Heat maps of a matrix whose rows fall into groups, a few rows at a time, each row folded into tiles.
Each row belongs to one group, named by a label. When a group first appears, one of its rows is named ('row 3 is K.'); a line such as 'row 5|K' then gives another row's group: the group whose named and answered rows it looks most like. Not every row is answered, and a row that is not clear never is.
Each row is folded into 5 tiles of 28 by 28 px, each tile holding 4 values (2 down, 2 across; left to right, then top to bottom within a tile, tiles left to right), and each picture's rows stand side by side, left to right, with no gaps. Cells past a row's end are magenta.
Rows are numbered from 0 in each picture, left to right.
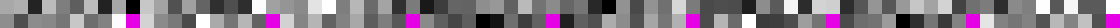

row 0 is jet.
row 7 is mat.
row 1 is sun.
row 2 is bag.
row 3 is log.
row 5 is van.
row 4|van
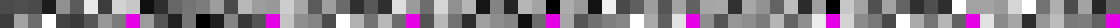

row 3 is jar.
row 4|jet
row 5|jet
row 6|sun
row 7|bag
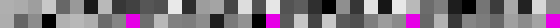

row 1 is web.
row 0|bag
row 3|van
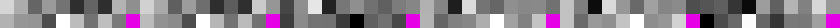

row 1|sun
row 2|web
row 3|jet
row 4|jet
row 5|van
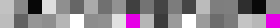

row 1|mat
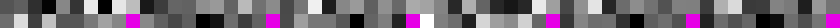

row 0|van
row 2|web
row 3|sun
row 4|web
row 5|web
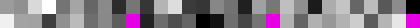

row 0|bag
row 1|web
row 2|jet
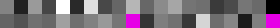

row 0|mat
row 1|jar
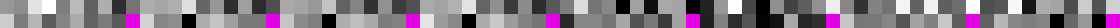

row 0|bag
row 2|bag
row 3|bag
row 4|jar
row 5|web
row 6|mat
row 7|web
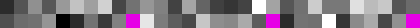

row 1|sun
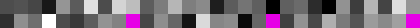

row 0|van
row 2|van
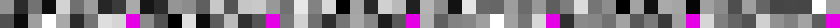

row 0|mat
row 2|jar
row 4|jar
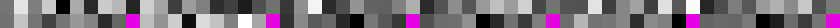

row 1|sun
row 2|web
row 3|log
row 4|web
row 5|log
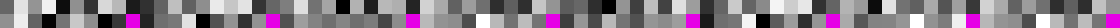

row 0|jar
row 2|jar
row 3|sun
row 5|log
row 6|jet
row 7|sun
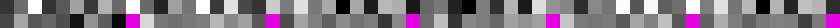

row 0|web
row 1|mat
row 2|jar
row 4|mat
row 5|jar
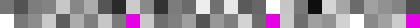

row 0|mat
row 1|mat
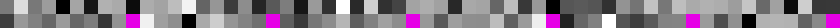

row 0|jar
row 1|bag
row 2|mat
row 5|bag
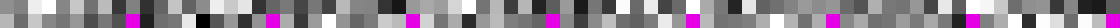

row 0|bag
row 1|log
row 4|mat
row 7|sun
